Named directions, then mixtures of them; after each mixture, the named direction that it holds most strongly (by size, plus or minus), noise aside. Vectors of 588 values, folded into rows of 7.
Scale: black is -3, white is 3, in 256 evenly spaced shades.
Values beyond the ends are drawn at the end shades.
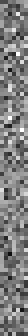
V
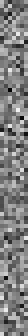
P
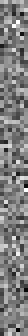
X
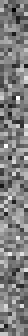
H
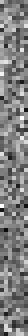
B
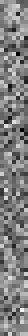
V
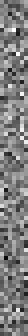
V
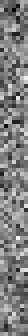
H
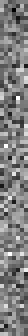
H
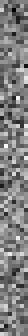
H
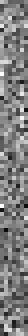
B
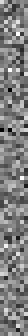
P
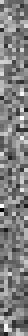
B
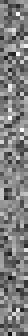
V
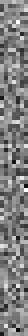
X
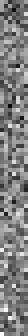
H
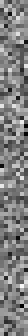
P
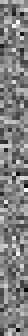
X
